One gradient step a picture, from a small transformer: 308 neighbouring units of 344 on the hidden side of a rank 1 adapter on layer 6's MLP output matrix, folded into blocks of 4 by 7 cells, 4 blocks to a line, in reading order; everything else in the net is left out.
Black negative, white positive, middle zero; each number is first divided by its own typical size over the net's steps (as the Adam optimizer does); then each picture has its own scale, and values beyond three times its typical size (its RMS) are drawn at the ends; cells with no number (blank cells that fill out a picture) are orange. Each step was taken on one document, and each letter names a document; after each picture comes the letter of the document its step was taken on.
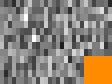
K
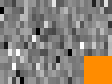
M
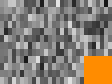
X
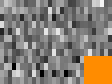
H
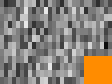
K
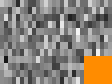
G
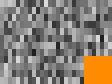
G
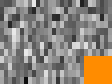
G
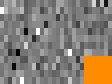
M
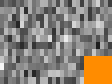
G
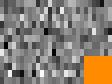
H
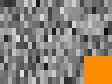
X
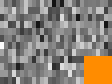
K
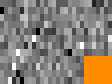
M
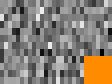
X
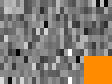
M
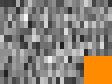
K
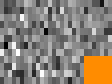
H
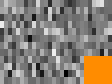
H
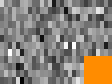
K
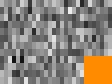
G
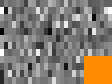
H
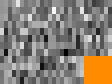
X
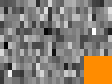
H
